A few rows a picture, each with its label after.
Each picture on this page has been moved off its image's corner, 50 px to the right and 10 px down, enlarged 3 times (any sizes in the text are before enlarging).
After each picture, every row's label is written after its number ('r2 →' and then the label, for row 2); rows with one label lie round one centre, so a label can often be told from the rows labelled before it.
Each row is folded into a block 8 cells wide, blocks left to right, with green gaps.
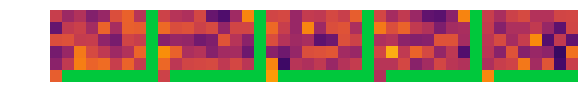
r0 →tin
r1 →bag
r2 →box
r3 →bag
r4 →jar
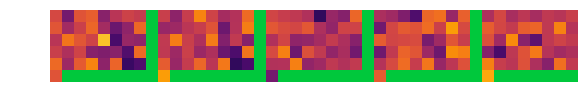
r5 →jar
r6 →jar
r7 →bag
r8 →tin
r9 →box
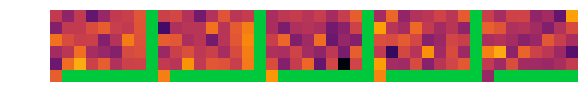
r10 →tin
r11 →tin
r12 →jar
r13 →box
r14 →bag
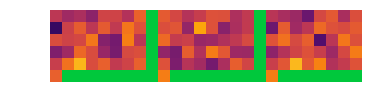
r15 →tin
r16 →box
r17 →tin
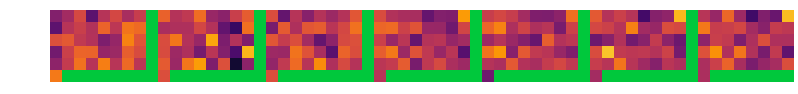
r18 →tin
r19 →jar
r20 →tin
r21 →bag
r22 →bag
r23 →bag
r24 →bag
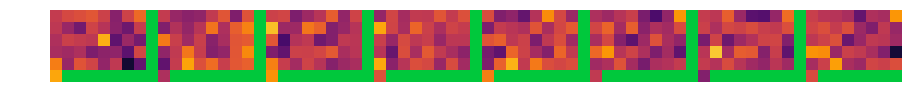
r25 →jar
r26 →tin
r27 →box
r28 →box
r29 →tin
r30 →bag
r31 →bag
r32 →bag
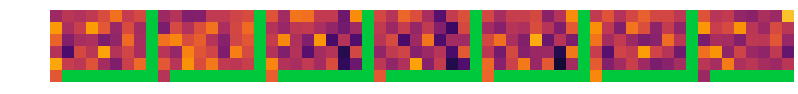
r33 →box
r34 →tin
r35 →jar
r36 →jar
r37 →jar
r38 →box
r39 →bag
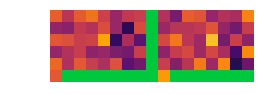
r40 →jar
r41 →jar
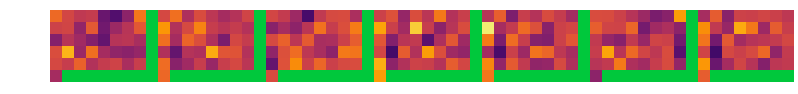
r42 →bag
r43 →box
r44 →tin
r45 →box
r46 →box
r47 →bag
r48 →box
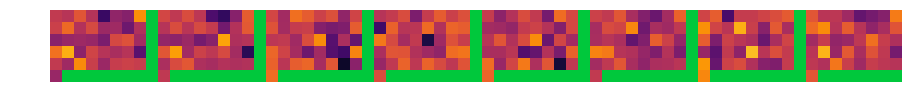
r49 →bag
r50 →bag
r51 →jar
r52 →tin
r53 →jar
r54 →bag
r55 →box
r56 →bag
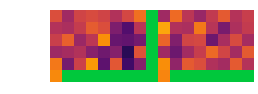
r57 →jar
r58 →box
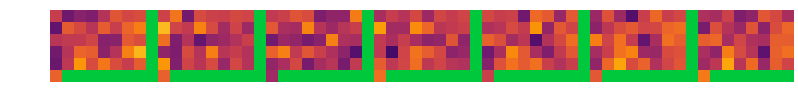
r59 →tin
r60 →box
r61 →bag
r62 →box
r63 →tin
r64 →tin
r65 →tin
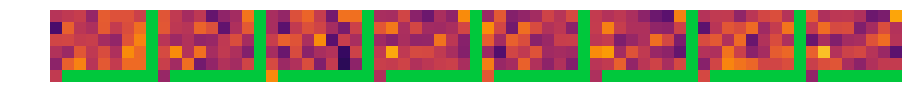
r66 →tin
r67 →bag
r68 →jar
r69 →bag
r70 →box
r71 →bag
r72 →tin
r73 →bag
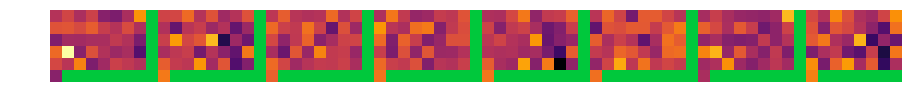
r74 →bag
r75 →jar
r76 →box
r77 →box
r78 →jar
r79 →tin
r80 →bag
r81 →jar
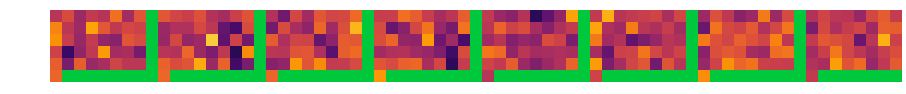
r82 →box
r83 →jar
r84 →tin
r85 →jar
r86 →bag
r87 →box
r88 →tin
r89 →tin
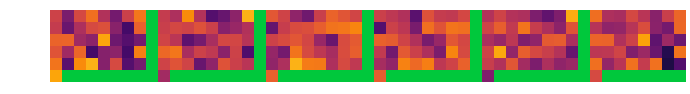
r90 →jar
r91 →bag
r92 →tin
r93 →tin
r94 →bag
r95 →jar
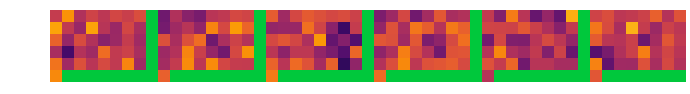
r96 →box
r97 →tin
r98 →jar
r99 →tin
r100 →bag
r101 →box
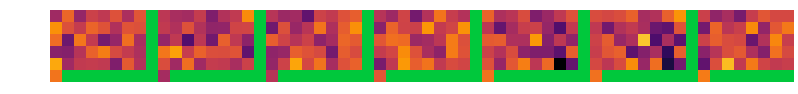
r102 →box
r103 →bag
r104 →tin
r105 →tin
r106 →jar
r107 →jar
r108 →tin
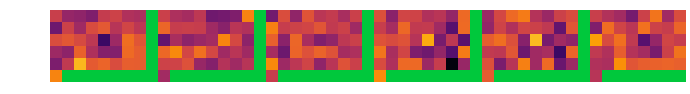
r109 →tin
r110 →bag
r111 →box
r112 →jar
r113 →jar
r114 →tin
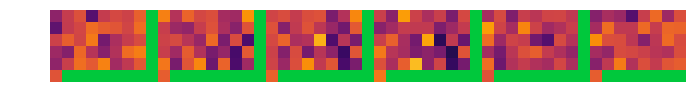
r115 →tin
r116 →jar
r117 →jar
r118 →jar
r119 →box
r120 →tin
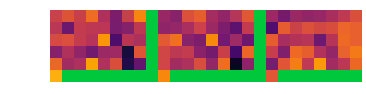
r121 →jar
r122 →jar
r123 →tin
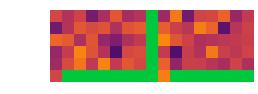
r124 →tin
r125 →box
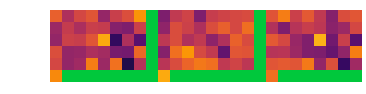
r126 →jar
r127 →tin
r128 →jar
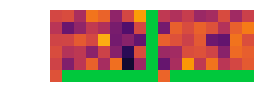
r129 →jar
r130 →tin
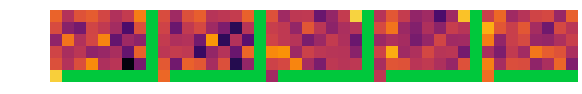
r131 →jar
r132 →jar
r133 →bag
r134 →bag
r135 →box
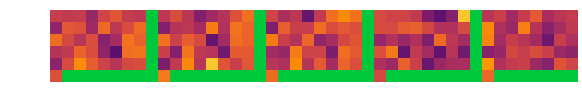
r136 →tin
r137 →tin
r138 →tin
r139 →bag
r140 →box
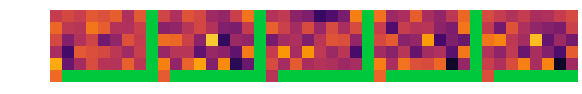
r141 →box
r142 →jar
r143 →bag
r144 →jar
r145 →jar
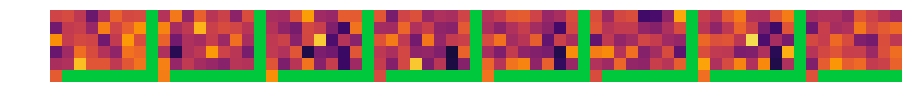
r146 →tin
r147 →box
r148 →jar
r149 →jar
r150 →jar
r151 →bag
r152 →jar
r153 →tin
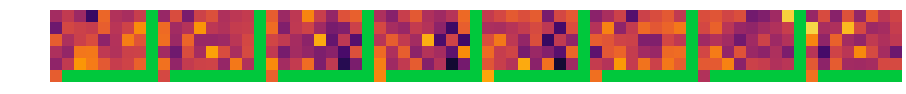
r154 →tin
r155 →box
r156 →jar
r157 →jar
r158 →jar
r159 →tin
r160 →bag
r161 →box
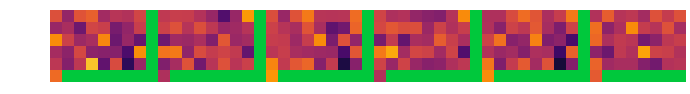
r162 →jar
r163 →bag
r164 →jar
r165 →bag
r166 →jar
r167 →box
